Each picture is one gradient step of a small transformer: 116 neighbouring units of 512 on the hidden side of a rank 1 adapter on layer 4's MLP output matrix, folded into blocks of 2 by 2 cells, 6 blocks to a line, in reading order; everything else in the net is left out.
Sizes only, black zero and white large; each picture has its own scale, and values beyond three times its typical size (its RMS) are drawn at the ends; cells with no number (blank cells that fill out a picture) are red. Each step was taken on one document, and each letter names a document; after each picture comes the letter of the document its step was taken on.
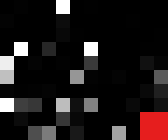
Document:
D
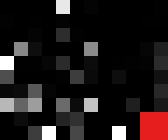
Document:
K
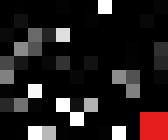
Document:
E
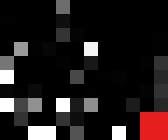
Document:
D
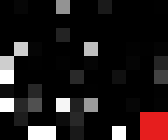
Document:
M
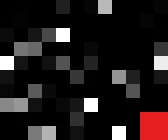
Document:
E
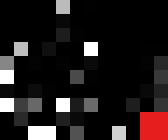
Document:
D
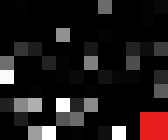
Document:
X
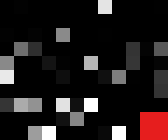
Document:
X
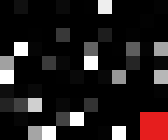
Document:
X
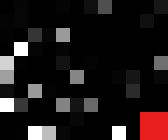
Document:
E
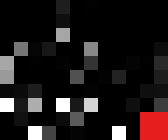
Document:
D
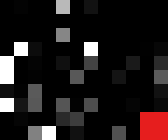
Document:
M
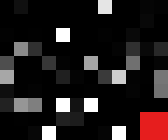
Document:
X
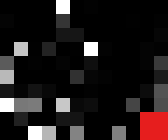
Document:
D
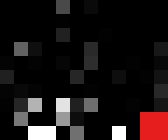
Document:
M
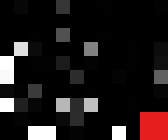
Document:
M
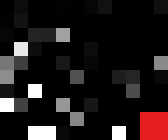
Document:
E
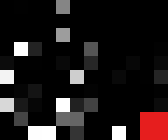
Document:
M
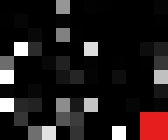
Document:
K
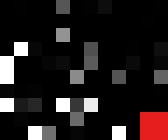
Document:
M
